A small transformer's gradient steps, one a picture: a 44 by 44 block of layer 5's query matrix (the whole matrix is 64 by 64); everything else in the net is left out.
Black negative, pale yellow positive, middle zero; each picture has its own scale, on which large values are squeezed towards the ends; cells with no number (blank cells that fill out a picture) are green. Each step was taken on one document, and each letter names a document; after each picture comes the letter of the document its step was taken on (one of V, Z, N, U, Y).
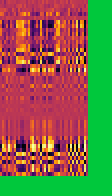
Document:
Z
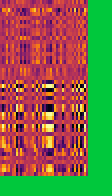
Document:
Z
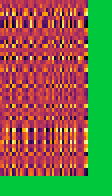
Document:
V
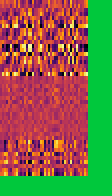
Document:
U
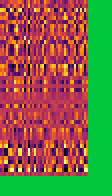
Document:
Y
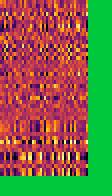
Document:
U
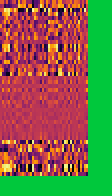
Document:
U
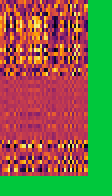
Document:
U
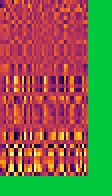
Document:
Y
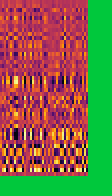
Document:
Y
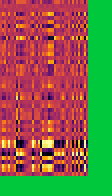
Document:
Z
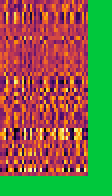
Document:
Y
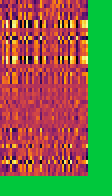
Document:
U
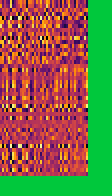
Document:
V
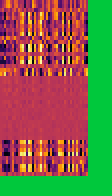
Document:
U
